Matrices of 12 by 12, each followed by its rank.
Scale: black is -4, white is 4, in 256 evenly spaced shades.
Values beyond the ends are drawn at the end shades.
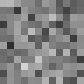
full rank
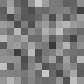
full rank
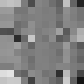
two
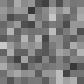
full rank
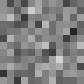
full rank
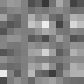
two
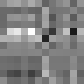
two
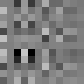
two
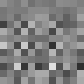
two
